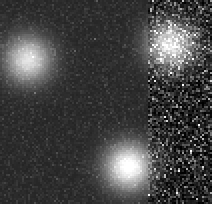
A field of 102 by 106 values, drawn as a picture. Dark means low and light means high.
Histogram: skewed, a long tail of high values. Bumps: three. Mirror symmetry: none. Seam: vertical, 70% of the way across, the left part calmer.
